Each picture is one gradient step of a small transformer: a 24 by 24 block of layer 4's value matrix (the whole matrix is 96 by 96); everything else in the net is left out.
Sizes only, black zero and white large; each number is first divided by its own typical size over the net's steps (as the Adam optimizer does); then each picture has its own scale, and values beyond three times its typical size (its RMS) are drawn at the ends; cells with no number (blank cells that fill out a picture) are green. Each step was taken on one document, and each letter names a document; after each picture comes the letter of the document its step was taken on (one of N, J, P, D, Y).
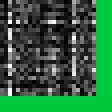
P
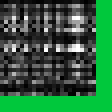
P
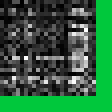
P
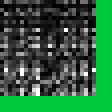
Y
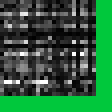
Y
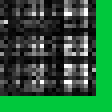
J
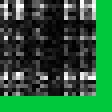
J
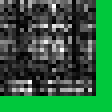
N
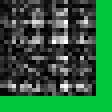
N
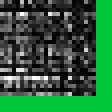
Y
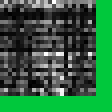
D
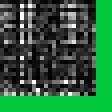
Y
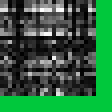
D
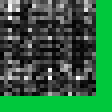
N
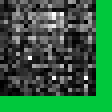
N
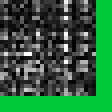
N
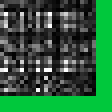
Y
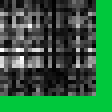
P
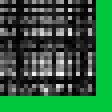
D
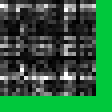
J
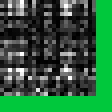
Y
